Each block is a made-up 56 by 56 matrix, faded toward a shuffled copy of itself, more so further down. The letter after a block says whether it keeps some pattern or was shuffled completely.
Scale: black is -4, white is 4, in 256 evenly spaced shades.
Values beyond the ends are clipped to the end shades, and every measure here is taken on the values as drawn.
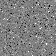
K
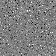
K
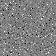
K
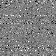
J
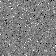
K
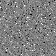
K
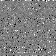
J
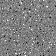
K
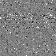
J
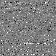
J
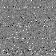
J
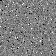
K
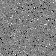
K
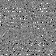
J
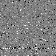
J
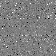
J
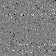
J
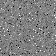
K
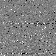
J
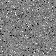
K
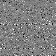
J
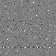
J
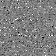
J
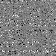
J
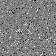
K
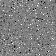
K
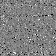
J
